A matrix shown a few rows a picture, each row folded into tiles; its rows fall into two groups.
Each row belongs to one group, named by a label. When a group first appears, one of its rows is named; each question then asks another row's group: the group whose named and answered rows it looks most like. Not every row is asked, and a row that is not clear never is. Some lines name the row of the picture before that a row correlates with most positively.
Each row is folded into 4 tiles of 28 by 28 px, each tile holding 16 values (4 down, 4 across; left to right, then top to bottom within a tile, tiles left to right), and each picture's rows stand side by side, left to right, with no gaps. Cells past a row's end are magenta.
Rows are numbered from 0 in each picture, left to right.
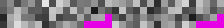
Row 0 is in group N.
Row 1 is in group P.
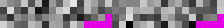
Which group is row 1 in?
N
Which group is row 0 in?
P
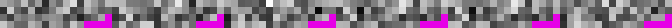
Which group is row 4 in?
P
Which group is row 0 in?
P
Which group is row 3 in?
P
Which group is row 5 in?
N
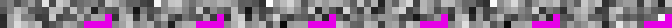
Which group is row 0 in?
N
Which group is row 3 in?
P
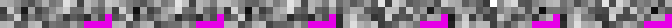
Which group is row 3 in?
N
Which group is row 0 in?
P
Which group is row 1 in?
P
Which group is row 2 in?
P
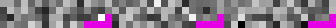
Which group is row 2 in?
N
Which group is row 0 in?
P
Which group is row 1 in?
N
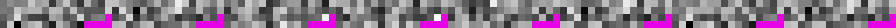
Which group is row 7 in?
P
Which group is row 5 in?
P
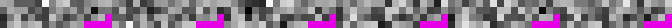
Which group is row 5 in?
P
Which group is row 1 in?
P
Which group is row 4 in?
N
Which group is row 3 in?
N
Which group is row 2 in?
P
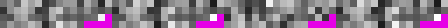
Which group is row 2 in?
P
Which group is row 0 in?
N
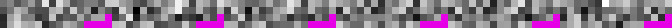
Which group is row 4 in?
P
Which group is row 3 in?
P
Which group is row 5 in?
P
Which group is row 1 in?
P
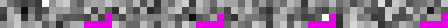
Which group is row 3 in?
N
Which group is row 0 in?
P
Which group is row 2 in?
P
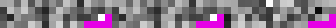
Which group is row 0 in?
P
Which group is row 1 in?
P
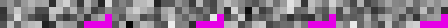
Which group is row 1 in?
N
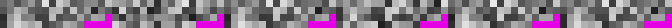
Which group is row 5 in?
N
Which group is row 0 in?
N
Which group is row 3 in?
N
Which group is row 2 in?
N
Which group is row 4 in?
N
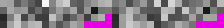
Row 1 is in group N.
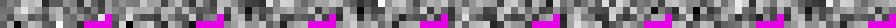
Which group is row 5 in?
N
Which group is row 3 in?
P
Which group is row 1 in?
N
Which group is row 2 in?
P
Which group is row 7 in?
P
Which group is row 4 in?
N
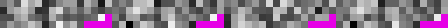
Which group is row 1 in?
N
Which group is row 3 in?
N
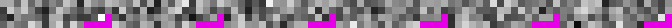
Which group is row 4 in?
N
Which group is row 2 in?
P
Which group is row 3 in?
P
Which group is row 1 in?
P
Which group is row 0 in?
P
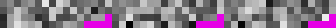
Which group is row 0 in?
N
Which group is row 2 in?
N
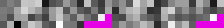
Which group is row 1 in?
N
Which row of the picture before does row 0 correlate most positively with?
2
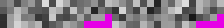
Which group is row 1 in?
P
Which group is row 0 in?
N
